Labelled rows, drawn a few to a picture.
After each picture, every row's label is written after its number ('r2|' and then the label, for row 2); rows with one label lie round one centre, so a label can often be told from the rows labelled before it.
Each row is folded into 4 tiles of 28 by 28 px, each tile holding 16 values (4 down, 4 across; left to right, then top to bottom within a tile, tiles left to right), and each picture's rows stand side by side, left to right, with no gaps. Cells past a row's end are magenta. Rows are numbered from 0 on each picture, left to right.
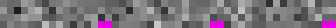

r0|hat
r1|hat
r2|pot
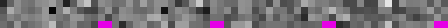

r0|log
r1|log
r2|pot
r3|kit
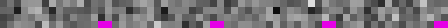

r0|hat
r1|hat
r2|log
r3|pot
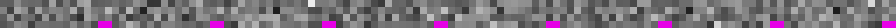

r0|pot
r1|pot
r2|log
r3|pot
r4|hat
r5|pot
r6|hat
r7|log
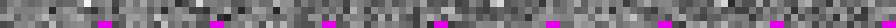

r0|log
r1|log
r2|hat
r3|pot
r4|kit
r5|log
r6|kit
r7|pot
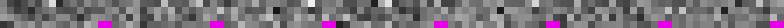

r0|kit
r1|pot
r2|log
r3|kit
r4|log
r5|pot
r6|log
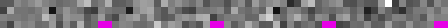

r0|log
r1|hat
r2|log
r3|kit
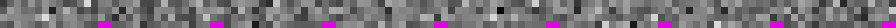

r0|log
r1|pot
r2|pot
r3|hat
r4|log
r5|hat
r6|hat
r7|pot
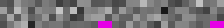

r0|pot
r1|log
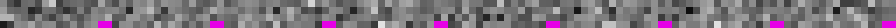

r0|kit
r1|hat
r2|log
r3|hat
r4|pot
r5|hat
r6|hat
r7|log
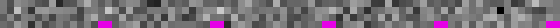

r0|pot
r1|pot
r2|pot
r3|pot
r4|log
